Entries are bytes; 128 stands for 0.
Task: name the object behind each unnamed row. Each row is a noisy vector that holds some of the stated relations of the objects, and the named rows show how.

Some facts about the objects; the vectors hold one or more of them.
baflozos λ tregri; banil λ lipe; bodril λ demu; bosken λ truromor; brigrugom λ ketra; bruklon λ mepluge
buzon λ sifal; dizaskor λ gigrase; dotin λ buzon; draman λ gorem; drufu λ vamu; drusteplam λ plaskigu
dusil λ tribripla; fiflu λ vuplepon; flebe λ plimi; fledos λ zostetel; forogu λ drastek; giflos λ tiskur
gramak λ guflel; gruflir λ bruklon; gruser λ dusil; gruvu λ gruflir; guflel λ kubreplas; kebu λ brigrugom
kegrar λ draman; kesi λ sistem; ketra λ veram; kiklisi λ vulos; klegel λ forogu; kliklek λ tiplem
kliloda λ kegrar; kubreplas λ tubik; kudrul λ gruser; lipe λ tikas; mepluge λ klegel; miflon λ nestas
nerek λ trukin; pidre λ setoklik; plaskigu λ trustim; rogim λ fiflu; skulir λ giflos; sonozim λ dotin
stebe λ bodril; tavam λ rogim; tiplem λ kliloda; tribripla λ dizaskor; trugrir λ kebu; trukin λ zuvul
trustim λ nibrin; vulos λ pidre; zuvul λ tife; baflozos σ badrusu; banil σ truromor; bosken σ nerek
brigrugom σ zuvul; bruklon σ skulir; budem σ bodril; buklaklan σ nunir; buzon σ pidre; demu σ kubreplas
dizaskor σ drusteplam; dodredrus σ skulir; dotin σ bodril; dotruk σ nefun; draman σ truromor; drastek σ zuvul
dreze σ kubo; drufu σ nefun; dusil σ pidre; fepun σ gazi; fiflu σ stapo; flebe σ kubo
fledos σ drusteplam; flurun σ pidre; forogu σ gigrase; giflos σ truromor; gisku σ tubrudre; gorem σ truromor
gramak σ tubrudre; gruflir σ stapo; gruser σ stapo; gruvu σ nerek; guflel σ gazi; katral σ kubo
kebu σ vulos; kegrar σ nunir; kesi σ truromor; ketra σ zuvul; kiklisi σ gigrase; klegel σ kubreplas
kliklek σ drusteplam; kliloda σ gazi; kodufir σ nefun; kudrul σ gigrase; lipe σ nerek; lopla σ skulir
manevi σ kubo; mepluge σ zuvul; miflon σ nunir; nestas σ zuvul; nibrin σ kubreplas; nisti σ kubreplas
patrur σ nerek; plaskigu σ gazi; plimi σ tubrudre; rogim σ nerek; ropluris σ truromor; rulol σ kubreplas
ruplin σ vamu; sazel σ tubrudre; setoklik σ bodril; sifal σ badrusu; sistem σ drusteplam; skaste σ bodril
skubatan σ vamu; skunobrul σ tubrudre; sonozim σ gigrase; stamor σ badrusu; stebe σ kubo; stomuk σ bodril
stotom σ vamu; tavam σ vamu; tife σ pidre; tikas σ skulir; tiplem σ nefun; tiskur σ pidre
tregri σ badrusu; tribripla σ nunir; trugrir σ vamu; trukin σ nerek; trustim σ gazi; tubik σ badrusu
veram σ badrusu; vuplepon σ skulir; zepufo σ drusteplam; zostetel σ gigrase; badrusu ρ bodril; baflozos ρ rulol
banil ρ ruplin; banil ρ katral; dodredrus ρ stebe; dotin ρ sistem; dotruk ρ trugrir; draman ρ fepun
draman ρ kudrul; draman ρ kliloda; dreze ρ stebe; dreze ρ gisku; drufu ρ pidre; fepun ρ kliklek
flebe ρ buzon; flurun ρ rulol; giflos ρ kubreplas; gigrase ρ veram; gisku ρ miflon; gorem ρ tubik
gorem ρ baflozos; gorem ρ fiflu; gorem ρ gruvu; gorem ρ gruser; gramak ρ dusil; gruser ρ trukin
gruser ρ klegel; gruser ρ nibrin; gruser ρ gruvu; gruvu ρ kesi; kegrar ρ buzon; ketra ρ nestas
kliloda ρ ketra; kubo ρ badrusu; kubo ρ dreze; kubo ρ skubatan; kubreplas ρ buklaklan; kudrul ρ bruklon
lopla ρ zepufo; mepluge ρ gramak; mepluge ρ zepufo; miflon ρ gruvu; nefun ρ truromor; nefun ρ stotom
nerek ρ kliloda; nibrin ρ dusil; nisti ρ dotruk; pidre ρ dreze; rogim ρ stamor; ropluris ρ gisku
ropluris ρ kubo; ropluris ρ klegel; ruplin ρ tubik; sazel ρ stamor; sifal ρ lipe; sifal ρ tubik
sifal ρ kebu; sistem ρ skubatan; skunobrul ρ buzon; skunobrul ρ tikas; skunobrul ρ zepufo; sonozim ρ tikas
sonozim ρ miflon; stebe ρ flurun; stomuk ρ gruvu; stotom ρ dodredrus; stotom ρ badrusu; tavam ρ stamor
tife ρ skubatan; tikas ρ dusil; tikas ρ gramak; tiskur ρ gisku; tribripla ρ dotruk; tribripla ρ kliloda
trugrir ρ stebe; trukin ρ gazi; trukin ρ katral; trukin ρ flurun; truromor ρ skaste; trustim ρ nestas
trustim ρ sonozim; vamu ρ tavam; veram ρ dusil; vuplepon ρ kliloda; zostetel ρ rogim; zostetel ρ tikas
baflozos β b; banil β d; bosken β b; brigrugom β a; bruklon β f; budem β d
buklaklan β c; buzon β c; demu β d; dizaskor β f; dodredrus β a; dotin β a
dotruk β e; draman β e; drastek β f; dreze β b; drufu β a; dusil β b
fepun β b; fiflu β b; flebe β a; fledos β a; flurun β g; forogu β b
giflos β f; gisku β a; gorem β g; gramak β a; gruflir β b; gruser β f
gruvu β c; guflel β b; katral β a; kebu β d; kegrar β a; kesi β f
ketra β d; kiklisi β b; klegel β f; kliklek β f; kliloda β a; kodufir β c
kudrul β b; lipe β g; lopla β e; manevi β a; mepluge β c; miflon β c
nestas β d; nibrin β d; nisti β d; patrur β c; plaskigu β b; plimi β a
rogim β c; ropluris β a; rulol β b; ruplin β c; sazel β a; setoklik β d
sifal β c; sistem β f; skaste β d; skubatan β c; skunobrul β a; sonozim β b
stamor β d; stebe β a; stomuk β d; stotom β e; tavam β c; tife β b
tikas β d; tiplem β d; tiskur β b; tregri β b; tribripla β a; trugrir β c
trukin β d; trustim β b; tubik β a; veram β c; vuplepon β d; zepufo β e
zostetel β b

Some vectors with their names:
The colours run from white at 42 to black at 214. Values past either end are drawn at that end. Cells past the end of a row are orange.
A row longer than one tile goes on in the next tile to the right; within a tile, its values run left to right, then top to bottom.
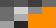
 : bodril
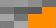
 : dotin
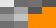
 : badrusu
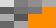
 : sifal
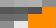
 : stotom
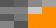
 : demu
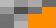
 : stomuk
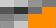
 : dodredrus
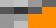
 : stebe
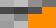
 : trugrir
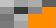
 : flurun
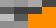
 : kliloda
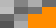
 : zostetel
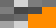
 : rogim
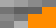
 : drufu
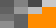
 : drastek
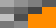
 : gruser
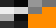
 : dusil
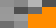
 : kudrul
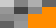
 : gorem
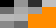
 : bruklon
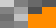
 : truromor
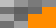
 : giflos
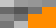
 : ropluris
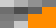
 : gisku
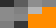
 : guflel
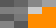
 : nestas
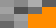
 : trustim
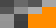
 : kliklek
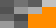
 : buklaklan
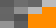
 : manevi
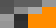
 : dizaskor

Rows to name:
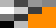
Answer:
tikas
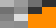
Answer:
pidre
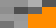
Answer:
ketra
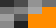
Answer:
tiplem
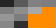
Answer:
kebu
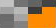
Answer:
gigrase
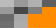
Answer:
tiskur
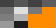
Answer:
vulos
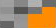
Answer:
banil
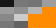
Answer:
forogu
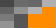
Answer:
fledos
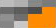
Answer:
miflon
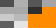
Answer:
mepluge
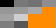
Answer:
gruflir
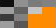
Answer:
lipe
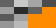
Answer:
trukin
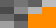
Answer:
skubatan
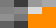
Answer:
tregri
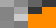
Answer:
kubreplas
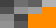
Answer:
buzon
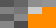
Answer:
rulol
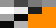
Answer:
gramak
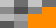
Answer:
baflozos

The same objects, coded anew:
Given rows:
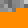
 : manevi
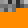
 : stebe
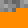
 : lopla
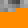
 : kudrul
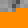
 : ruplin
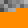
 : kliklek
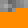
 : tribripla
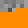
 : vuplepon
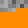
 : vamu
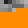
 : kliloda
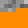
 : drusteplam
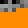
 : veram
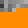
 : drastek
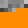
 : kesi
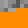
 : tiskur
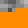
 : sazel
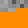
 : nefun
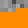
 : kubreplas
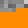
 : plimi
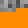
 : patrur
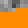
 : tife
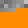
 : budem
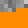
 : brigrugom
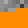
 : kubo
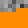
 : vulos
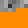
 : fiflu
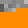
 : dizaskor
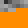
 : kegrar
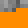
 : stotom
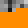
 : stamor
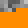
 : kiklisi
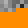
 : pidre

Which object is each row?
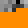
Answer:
trugrir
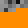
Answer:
baflozos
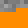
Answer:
dotin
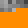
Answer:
trukin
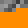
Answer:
sifal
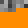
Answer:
tubik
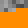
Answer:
truromor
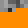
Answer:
rogim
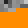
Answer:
tiplem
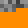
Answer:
dodredrus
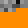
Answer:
dreze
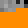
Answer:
gruvu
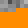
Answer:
drufu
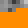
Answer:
tavam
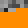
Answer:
gorem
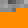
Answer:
flebe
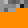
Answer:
badrusu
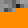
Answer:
draman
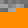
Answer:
gruser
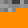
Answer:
sonozim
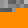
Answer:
banil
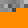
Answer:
zepufo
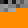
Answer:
nibrin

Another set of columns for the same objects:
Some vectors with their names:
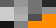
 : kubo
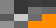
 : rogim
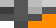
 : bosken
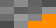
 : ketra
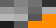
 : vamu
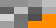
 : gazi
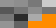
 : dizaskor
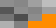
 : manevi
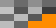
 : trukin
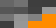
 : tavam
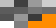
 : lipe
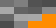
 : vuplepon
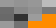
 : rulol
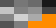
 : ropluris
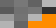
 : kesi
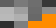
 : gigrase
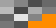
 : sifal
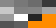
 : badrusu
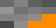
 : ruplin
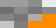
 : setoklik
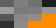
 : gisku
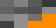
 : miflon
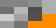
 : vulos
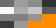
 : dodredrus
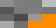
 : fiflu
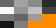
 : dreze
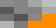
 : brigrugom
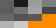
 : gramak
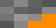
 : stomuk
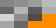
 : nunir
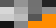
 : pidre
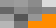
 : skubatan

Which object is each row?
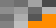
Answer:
lopla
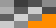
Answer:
veram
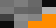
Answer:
kliloda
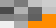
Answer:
zepufo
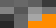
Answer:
zostetel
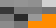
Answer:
kliklek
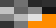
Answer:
giflos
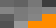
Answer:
skunobrul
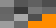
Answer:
gruvu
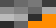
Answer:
kubreplas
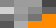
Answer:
flurun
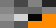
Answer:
nerek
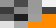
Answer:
dusil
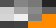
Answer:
truromor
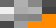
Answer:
trugrir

